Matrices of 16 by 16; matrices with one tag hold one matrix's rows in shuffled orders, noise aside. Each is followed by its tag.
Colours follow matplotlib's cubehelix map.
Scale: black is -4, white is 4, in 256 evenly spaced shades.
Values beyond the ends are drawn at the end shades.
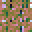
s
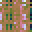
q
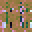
s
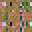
s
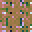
s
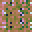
s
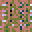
s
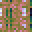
q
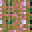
q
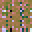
s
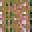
q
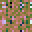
s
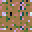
s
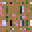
s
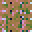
s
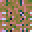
s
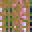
q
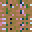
s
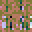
s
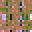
s
